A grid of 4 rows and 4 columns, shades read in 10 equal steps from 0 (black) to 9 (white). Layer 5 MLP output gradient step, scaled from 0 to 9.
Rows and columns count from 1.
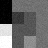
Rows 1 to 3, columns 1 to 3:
0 4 4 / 0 2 3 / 8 3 3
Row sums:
12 9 18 21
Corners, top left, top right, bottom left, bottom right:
0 4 9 4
